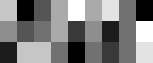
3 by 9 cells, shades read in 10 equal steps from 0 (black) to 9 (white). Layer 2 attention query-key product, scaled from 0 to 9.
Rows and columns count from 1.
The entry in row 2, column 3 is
4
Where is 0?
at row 1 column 2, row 1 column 9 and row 3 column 5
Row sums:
43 39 37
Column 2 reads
0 3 7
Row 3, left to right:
1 7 7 4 0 4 2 4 8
